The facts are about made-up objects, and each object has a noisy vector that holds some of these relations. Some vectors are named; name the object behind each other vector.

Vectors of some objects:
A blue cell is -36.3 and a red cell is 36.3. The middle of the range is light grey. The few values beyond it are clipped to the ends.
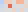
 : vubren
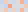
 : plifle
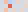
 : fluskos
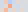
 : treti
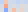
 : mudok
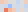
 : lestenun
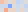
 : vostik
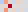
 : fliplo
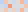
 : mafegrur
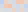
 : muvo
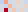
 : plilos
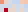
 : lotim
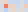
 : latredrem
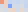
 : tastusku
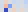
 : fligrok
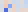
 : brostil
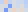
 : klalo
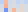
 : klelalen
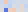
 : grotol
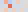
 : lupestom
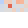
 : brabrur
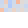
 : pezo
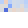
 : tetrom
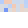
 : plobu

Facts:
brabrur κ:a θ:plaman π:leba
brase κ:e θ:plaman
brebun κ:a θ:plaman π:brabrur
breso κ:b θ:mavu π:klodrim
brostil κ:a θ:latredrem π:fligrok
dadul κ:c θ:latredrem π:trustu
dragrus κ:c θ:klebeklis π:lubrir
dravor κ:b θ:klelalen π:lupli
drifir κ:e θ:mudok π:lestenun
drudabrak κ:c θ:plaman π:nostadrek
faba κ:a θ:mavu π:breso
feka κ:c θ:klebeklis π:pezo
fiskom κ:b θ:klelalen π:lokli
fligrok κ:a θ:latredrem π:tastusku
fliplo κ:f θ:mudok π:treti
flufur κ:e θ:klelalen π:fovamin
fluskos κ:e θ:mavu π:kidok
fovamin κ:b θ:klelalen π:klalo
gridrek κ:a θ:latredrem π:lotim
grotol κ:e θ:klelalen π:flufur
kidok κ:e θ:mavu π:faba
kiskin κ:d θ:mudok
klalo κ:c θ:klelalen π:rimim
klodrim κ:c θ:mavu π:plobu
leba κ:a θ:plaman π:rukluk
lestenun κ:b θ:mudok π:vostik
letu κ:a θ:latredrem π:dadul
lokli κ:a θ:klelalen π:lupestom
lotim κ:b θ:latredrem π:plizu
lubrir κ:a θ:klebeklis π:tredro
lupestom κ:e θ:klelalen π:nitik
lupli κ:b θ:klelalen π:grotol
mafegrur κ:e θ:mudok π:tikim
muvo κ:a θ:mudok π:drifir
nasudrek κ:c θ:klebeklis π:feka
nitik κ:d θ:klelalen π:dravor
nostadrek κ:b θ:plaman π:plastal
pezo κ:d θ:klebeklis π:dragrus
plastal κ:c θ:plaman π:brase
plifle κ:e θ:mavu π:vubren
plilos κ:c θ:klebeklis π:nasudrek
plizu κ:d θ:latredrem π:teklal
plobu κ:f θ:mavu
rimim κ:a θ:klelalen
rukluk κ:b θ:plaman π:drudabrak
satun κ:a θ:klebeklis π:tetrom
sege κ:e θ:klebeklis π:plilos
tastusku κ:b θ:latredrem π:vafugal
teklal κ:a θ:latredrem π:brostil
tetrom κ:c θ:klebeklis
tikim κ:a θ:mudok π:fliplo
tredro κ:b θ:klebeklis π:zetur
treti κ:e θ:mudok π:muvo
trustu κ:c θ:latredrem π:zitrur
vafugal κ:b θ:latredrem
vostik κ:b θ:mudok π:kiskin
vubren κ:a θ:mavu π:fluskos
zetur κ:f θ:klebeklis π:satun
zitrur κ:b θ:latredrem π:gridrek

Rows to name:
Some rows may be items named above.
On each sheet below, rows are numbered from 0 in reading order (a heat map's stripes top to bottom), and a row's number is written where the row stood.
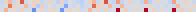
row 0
letu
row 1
teklal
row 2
klalo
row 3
letu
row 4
nasudrek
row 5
feka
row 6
plilos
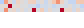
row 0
fliplo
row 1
dravor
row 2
lotim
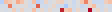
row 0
lokli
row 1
fluskos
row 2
lupli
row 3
zitrur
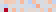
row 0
fiskom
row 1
sege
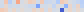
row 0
nitik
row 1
fovamin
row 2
zetur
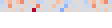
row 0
brebun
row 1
trustu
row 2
plizu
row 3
brebun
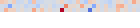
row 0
tredro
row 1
dragrus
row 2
dadul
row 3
zetur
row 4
gridrek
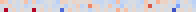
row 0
rukluk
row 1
drudabrak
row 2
lubrir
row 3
latredrem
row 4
dragrus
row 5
leba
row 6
kiskin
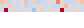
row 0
rukluk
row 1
drifir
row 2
zitrur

